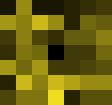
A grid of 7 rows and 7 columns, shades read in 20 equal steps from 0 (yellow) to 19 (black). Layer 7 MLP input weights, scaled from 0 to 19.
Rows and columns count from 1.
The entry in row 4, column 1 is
15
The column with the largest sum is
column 5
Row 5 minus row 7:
-7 1 -3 14 -2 1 0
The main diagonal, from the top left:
17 8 13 19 14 7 12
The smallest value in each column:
6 3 3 0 5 7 7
